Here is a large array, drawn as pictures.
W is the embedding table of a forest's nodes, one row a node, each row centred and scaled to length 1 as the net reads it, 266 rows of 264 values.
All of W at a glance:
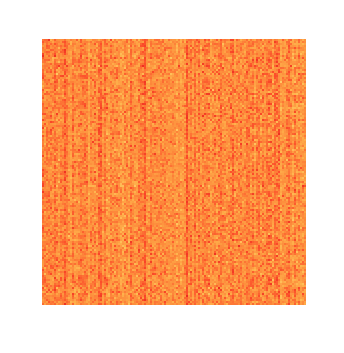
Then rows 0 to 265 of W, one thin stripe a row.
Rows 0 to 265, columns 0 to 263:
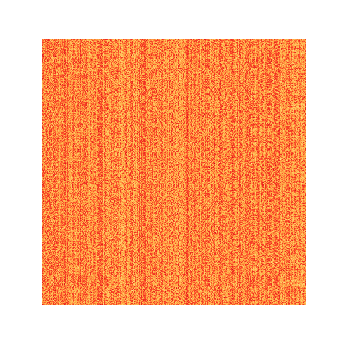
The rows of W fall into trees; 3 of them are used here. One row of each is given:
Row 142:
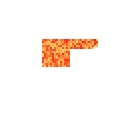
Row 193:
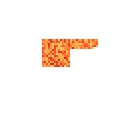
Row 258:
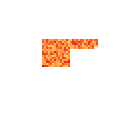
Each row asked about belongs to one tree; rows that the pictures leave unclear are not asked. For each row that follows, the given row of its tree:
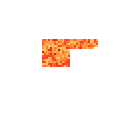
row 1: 142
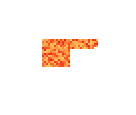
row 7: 193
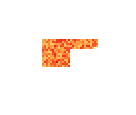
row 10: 193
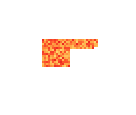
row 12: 258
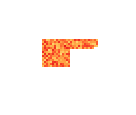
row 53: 193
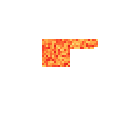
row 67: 193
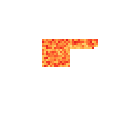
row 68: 258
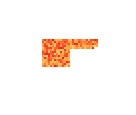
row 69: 258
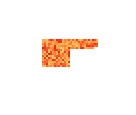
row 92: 193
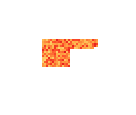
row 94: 193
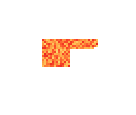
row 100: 193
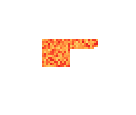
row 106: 193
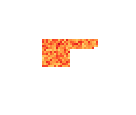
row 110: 258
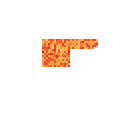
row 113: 193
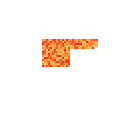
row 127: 258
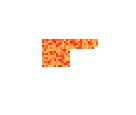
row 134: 258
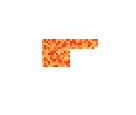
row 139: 258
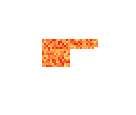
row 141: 258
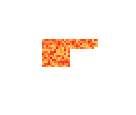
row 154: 258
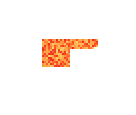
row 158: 193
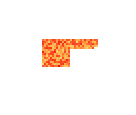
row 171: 258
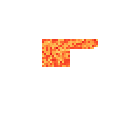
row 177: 142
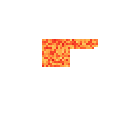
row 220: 258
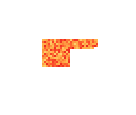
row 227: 193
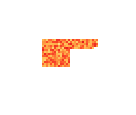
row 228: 193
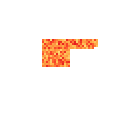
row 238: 258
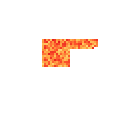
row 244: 258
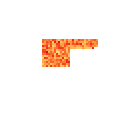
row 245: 258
